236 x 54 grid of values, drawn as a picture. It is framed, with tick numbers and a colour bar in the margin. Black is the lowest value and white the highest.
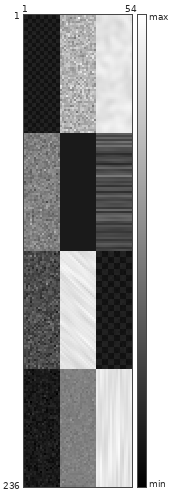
The table splits into 4 rows of 3 panels. Panel 1,1: very low, checkered, faint in contrast. Panel 1,2: high, fine-grained. Panel 1,3: very high, blotchy, faint in contrast. Panel 2,1: middling, fine-grained. Panel 2,2: very low, flat. Panel 2,3: low, streaked across. Panel 3,1: low, fine-grained. Panel 3,2: very high, slanting down to the right, faint in contrast. Panel 3,3: very low, checkered, faint in contrast. Panel 4,1: very low, fine-grained, faint in contrast. Panel 4,2: middling, fine-grained, faint in contrast. Panel 4,3: very high, streaked downward, faint in contrast.
